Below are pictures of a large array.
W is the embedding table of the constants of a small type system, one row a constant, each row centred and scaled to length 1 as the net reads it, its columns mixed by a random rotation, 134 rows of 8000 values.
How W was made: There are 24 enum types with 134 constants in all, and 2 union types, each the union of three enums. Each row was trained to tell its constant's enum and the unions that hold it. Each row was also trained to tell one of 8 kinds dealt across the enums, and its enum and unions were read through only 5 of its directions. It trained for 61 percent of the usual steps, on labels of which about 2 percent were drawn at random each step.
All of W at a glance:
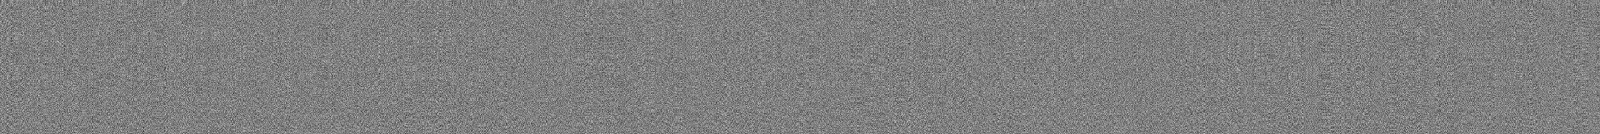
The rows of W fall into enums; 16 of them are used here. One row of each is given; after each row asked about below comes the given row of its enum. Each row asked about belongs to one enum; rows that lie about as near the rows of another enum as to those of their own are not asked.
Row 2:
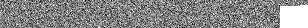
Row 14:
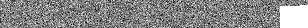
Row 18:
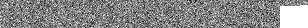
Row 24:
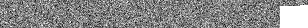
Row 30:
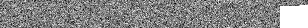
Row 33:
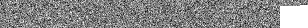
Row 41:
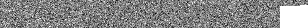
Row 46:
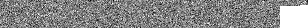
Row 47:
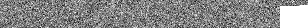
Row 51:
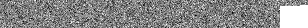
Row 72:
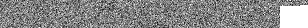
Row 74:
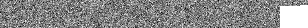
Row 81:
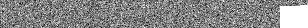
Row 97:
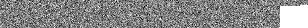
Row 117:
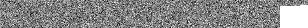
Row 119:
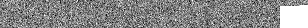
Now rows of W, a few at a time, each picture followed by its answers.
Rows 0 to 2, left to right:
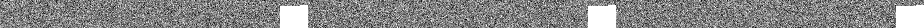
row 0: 18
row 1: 97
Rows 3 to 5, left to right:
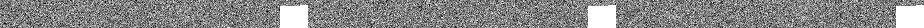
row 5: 46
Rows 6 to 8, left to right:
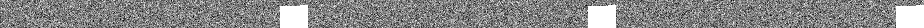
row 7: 24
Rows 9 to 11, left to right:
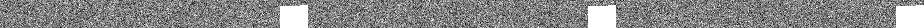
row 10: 72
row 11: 18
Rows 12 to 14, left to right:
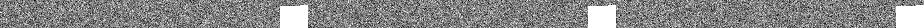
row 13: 24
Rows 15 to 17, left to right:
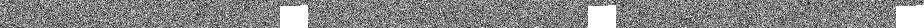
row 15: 24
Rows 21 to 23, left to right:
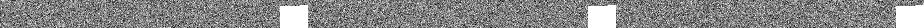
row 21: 14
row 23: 47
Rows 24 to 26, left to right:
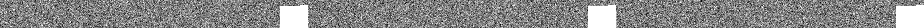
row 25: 97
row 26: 117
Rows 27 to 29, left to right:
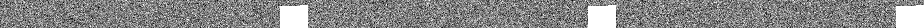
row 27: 81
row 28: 72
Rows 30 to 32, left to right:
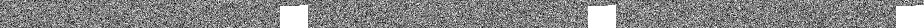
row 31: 47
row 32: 33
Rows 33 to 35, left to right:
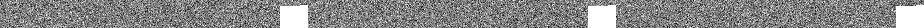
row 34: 51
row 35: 24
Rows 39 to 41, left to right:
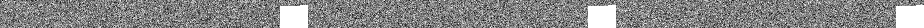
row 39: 33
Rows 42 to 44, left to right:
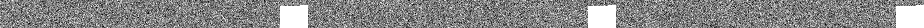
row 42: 18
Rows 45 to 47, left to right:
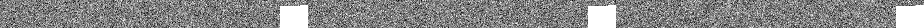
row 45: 72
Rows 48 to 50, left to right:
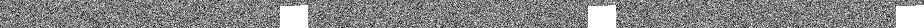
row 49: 72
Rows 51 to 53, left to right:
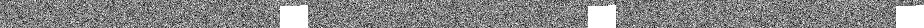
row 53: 81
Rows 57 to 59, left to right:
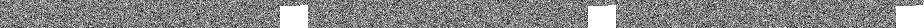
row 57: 24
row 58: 46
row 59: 14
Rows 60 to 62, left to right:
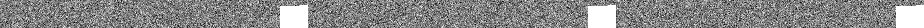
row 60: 47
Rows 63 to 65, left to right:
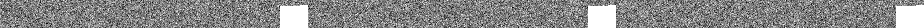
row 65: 41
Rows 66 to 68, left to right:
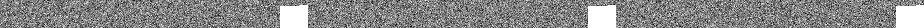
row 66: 47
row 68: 18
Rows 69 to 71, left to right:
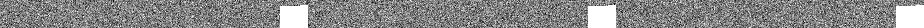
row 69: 46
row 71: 117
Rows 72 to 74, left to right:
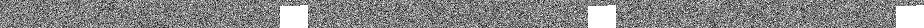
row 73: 14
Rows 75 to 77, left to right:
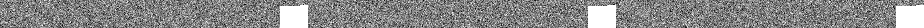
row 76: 14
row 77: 41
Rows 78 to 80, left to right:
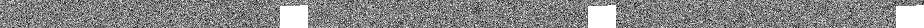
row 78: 51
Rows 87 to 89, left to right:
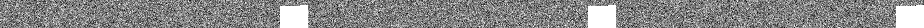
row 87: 46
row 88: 117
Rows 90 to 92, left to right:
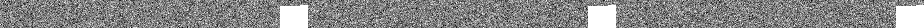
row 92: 97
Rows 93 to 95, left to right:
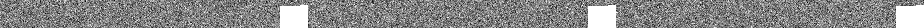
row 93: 117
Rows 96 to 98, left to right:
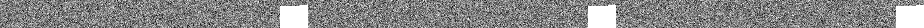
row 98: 51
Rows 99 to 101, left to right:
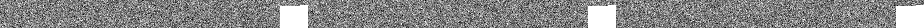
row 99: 51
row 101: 81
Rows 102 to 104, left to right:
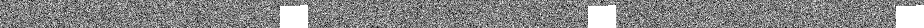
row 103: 72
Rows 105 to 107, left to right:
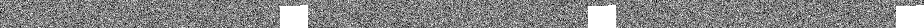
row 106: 24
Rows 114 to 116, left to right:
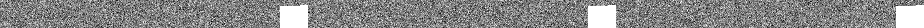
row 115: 51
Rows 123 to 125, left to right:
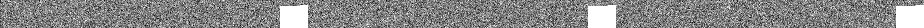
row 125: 47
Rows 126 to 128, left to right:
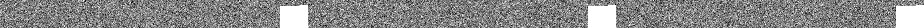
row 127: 97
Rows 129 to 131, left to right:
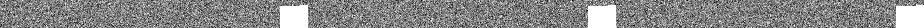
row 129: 47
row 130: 18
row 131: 97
